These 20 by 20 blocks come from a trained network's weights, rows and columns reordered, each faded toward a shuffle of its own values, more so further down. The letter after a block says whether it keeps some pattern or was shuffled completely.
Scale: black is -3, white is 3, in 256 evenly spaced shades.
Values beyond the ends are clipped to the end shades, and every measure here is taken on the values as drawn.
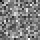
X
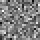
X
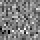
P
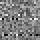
P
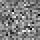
X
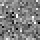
X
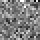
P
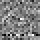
P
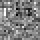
P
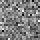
X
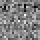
P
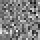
X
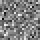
X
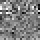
P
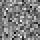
X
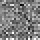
P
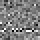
P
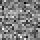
X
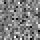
X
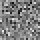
X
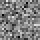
X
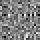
P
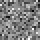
X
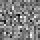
P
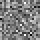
P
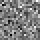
X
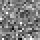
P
